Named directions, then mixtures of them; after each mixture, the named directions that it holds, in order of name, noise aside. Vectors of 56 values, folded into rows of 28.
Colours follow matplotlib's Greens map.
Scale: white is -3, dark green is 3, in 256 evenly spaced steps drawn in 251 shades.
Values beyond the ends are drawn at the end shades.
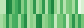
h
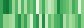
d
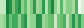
h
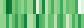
d, h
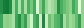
d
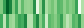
d, h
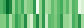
d, h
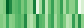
d, h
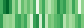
d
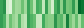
h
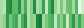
h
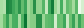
h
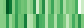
d, h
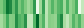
d, h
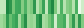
h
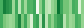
d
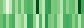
d, h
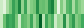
d, h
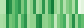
h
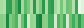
h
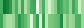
d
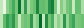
d, h
